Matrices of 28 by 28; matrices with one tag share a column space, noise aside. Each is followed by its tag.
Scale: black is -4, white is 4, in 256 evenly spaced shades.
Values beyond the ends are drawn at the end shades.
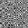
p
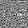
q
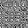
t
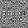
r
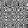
t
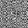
r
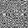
q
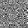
p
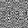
r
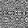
r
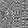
r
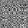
t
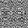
r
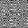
q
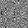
r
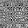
t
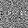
r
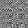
p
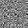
p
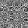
t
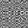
r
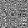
q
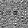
r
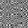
p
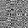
q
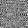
q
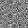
p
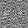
r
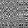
p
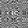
r
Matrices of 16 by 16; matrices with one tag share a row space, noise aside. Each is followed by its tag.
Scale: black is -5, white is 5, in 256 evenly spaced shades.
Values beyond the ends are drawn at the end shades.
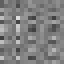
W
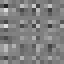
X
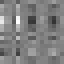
W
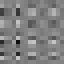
W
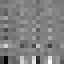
X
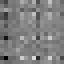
X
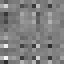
X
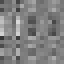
W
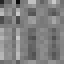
W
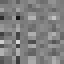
W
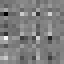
X
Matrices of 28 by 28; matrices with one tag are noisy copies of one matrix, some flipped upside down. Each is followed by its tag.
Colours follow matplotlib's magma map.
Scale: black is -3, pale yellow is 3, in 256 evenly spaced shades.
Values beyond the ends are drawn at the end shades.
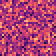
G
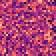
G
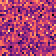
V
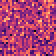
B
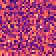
V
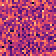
V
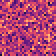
G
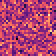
G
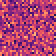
V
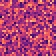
G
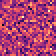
G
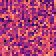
B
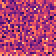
V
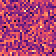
V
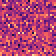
V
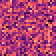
G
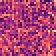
B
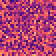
V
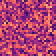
G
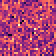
B
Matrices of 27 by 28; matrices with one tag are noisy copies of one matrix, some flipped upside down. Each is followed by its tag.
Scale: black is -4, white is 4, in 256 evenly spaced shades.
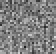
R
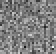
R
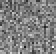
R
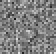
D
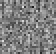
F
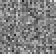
D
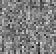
F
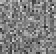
R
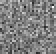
R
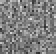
R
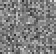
D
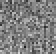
R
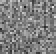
R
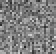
R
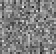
F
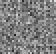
D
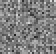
D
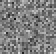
D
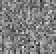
F
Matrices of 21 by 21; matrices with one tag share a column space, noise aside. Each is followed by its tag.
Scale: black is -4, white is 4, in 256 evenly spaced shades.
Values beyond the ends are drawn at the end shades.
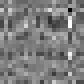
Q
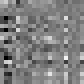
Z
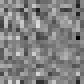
Q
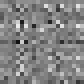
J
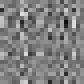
Q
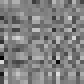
Z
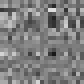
Q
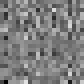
Q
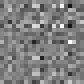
J
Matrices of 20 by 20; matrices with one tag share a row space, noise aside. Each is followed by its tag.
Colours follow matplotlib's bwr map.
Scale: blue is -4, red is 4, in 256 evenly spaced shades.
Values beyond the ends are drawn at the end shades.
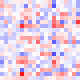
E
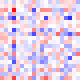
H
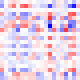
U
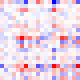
E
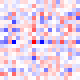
H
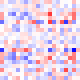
U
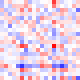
E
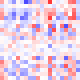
U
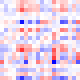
E
